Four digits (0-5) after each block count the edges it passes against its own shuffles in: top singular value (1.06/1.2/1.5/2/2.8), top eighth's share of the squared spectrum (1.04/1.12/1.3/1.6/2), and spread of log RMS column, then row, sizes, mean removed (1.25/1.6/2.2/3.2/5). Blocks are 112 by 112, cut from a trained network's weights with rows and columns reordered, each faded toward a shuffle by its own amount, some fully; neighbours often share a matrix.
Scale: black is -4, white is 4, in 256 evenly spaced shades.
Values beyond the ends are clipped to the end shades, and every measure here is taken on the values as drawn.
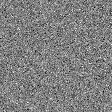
0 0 0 0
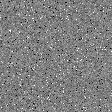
0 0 0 0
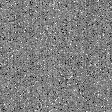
2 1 0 0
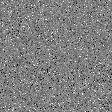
0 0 0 0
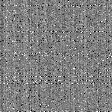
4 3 0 3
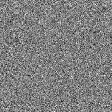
3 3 0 1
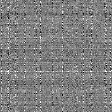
4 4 4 1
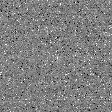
2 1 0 0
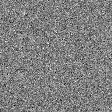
0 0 0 0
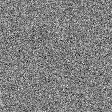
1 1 0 0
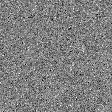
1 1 0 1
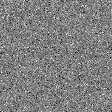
0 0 0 0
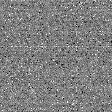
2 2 2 0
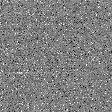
1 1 1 0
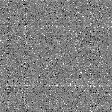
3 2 2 0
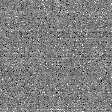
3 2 1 0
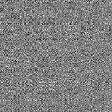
4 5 3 3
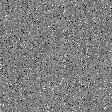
1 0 0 0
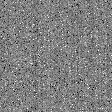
2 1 0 0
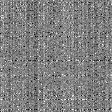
4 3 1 3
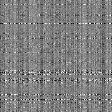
5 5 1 4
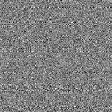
4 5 1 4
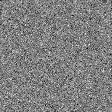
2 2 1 0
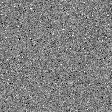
1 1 0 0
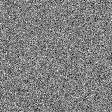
0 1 0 0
